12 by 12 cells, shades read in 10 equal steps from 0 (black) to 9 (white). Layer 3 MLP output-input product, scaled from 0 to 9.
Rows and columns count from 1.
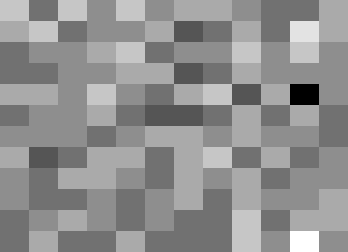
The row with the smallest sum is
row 6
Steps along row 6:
up same up down down same up up down up down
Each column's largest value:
7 7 7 7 7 6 6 7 7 6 9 6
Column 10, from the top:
4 4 5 5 6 4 5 6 4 5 4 5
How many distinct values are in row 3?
4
